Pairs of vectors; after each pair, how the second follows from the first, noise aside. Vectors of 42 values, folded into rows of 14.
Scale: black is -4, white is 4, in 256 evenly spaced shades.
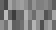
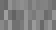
shrunk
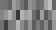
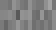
shrunk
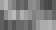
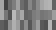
sign-scrambled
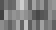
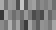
sign-scrambled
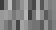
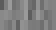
shrunk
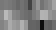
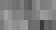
shrunk
